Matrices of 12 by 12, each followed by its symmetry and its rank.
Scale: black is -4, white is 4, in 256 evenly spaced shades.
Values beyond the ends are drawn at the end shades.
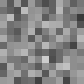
neither, full rank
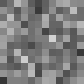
neither, full rank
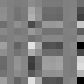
neither, rank one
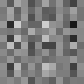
neither, rank two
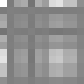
symmetric, rank one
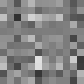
neither, rank two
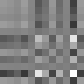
symmetric, rank one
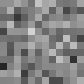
neither, full rank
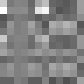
neither, rank two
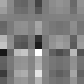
neither, rank one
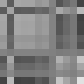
symmetric, rank one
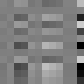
neither, rank one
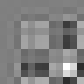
symmetric, rank one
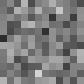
neither, full rank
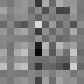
neither, rank two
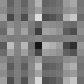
neither, rank one
